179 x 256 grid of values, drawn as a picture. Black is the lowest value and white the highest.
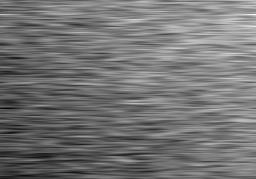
The top right is the ninth with the highest average. Values rise toward the top right. The halves do not mirror each other. The bottom left is the ninth with the lowest average.
